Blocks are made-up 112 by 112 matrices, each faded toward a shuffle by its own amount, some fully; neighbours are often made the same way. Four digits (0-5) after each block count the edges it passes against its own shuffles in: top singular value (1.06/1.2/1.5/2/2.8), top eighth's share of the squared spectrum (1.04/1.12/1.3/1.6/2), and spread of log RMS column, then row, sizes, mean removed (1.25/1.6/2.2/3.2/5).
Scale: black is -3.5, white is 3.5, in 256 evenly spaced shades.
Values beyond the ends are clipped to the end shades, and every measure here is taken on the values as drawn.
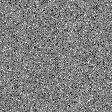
0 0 0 0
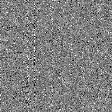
2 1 3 0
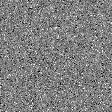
0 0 1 0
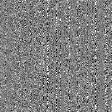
2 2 4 0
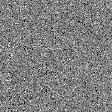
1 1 2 0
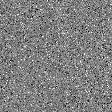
0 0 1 0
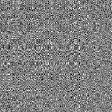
5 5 3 3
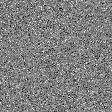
1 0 0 0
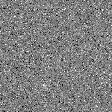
3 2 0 0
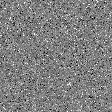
1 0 0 0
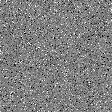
0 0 0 0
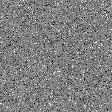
2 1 0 0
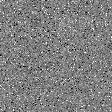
3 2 0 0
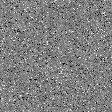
1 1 0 0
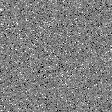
3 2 0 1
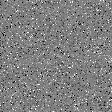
2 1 0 0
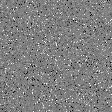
0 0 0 0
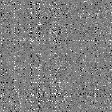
2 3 3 3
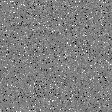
0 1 1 1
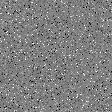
0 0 0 0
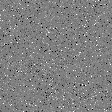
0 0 0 0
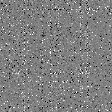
2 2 2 2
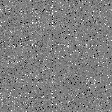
2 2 1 1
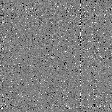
3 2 2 2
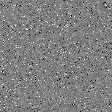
1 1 0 1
